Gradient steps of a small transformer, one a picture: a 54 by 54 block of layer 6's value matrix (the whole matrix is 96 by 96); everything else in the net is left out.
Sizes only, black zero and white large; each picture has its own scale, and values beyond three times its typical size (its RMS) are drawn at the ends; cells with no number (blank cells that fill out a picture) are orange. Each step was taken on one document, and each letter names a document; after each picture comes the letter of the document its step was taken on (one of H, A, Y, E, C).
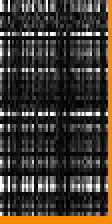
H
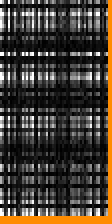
H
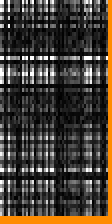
H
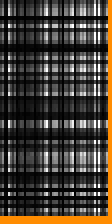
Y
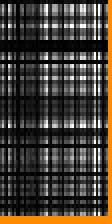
Y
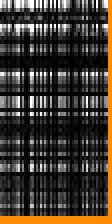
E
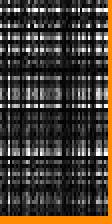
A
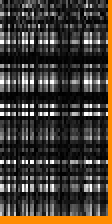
H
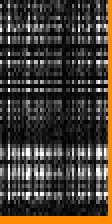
A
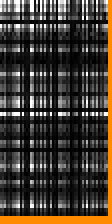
E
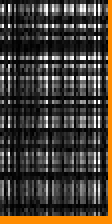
Y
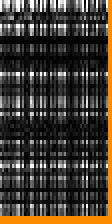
E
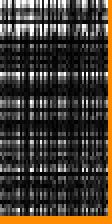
E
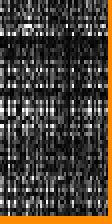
H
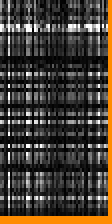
A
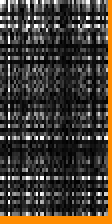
A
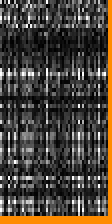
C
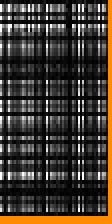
C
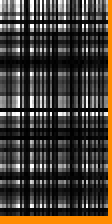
E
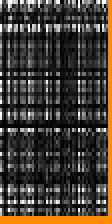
C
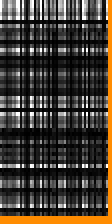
E
